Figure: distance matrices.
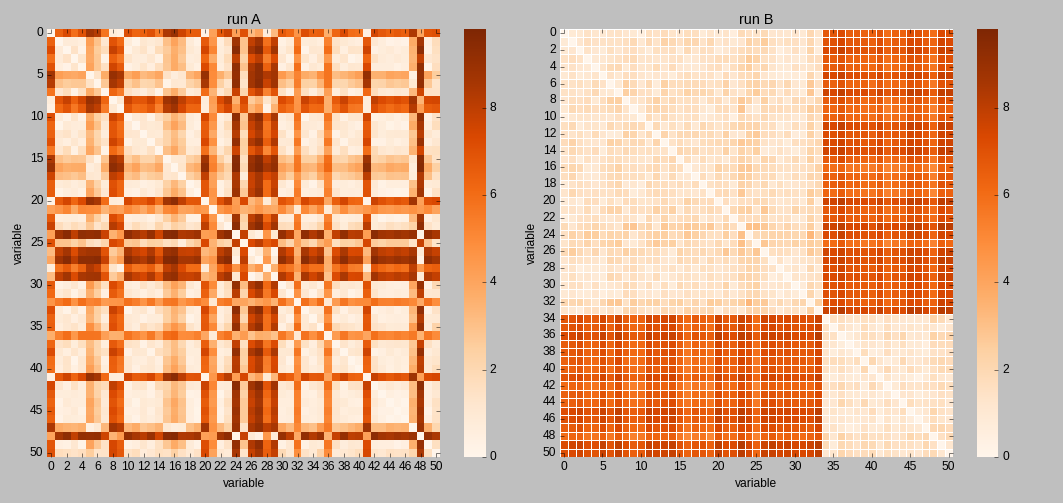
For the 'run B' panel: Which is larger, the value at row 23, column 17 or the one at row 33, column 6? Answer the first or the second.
the first
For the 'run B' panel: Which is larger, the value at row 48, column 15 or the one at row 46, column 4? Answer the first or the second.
the second
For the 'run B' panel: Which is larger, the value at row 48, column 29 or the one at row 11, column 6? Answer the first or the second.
the first
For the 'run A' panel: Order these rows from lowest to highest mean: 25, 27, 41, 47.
25, 47, 41, 27
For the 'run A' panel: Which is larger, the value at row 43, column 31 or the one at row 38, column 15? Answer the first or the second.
the second
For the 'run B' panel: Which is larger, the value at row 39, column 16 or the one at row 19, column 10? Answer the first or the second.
the first
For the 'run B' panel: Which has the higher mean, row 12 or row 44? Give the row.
44
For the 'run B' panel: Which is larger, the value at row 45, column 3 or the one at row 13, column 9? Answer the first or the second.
the first
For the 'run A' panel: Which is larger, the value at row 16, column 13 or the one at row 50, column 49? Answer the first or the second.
the first
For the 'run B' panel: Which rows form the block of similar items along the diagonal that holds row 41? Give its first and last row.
34 to 50
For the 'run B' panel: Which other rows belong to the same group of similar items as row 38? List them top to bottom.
34, 35, 36, 37, 39, 40, 41, 42, 43, 44, 45, 46, 47, 48, 49, 50
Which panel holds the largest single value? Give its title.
run A
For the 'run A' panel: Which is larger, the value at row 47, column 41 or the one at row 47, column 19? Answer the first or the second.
the first
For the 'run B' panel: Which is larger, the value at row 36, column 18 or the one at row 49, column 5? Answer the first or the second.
the second
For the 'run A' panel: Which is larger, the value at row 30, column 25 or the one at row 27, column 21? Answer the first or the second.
the second
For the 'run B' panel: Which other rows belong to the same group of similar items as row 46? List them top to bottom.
34, 35, 36, 37, 38, 39, 40, 41, 42, 43, 44, 45, 47, 48, 49, 50
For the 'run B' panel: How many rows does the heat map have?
51
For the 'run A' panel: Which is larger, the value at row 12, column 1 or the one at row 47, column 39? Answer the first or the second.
the second
